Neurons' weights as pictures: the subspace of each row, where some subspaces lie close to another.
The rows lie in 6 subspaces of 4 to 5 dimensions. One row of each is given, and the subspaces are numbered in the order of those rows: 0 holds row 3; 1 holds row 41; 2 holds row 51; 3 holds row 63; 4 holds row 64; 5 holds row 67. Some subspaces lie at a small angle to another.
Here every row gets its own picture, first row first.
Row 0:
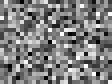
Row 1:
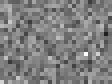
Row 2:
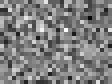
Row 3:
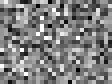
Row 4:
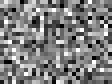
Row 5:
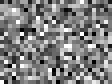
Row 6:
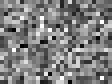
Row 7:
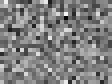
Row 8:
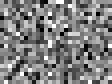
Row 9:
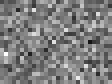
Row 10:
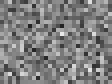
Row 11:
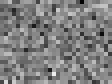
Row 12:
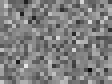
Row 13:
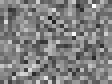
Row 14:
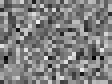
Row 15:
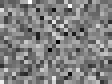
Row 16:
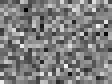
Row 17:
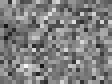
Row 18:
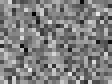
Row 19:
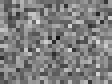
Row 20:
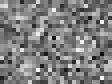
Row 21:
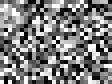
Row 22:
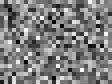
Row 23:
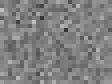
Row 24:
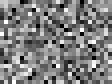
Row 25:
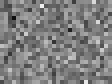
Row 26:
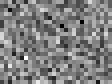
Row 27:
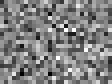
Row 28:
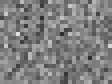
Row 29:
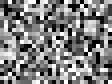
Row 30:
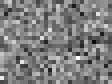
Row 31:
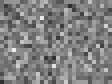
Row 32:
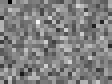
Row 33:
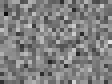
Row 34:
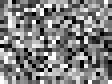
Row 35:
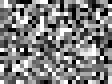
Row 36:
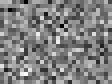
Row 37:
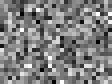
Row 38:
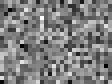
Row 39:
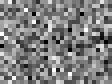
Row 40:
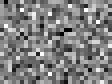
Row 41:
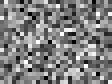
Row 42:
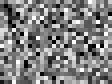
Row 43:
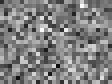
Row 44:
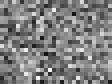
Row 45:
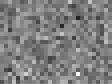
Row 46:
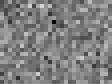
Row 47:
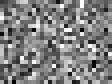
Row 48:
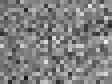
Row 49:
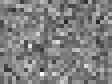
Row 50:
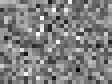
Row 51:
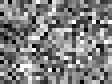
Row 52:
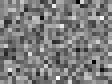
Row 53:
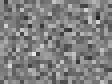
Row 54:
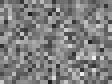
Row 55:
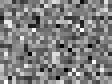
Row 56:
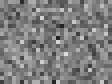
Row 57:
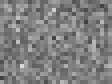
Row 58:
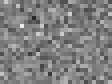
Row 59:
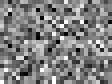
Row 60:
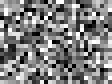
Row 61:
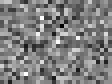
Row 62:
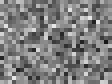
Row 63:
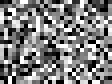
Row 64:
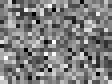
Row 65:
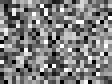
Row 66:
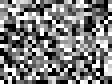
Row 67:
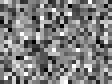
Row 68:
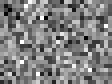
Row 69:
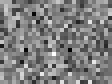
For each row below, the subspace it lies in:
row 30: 2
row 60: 3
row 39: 2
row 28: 1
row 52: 3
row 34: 4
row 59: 0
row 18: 4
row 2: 0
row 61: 0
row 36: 0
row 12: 0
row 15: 0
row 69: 4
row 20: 4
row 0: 1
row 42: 1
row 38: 2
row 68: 4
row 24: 3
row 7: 0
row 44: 4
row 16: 2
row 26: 0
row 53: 5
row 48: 2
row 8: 1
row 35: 0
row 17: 2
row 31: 1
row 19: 4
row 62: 2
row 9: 3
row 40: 5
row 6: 2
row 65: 4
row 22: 1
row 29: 4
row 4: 3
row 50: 0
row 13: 1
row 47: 3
